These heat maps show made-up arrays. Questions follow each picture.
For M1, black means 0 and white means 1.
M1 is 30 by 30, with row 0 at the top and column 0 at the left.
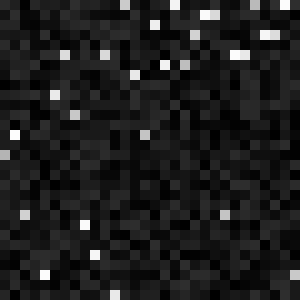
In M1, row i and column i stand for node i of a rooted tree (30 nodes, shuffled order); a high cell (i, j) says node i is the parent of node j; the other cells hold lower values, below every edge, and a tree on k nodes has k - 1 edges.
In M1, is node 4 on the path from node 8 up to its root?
no
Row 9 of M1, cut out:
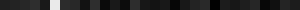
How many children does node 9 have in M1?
1
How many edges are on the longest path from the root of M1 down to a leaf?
15
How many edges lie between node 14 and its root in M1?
6
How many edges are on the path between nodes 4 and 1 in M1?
6
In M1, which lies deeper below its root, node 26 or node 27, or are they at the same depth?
the same depth
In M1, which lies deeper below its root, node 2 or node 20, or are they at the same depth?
node 2
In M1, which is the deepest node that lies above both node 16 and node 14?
13
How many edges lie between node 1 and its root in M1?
6
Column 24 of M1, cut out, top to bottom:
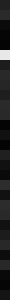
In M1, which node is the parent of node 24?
5
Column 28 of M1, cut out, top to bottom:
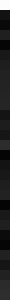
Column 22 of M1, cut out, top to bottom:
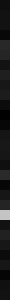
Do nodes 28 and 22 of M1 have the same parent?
no
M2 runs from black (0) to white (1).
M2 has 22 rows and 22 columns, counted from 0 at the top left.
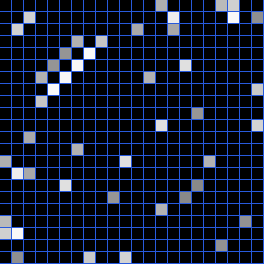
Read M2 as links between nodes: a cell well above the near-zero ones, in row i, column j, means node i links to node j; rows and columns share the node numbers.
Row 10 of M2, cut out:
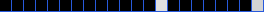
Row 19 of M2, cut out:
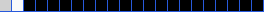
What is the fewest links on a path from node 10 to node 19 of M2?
3
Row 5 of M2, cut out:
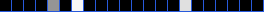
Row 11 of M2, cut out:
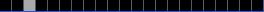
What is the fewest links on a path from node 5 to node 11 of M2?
6
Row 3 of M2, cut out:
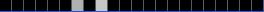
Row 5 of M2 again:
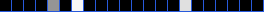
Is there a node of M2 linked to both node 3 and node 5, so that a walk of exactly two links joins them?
yes
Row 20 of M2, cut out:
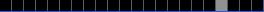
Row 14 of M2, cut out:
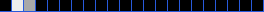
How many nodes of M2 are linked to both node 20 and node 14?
0
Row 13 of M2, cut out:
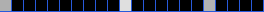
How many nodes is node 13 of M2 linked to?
3
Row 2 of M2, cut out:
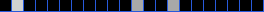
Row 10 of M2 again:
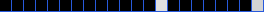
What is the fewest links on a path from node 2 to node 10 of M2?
3
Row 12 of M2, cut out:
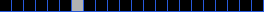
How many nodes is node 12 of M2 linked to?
1
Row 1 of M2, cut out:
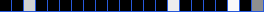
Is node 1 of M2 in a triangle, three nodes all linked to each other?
yes
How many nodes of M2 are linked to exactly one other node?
6
